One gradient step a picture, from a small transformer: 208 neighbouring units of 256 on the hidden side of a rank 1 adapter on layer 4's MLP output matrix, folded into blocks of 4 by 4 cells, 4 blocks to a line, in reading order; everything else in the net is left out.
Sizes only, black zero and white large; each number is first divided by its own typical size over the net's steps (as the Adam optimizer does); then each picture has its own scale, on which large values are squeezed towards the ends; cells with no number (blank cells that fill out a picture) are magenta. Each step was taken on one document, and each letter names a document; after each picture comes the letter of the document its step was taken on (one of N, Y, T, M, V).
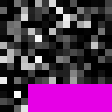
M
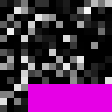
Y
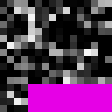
Y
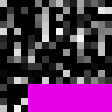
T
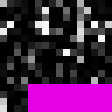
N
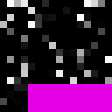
Y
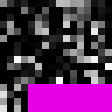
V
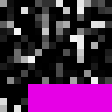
T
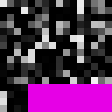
T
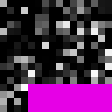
V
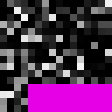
Y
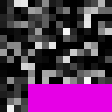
Y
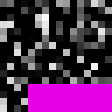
T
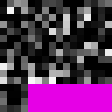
M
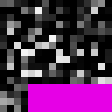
Y
